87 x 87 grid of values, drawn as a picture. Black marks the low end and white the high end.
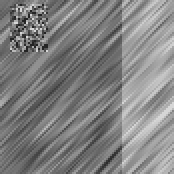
A vertical seam about 70% of the way across splits the table, and the right part is higher. Streaks slant up to the right. On average the colour sits 50% of the way up the scale. The top left is the roughest part. An odd patch, rougher than its surroundings, sits in the top left.
